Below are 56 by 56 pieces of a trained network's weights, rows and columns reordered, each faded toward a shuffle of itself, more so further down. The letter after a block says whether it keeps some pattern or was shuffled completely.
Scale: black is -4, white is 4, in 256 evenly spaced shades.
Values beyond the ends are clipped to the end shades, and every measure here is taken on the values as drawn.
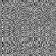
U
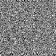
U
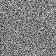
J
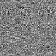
U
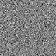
U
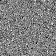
J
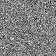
J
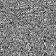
U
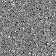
J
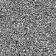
U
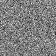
J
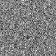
U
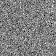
J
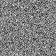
J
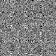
U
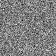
J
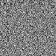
U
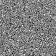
J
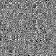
U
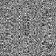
U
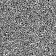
J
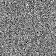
J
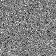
J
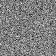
J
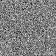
J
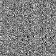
U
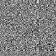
U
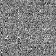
U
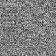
U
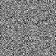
U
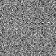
U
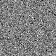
J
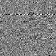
U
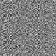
U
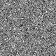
J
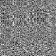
U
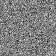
J
